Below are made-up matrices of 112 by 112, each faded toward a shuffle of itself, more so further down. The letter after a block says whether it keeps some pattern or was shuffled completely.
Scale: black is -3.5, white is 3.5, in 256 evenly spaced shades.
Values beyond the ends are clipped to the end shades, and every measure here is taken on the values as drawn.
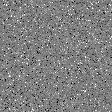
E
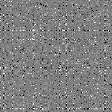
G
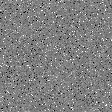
E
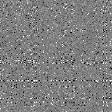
G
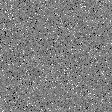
E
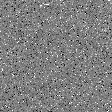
E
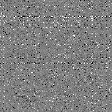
G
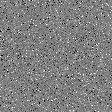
E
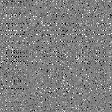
G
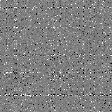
G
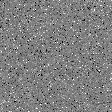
E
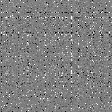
G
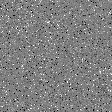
E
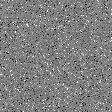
E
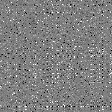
G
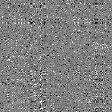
G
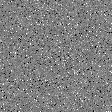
E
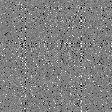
G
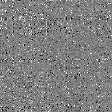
G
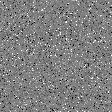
E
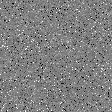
E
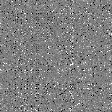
G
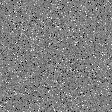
E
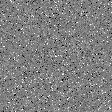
E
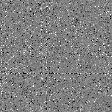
G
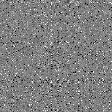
G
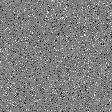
E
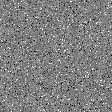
E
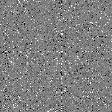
G
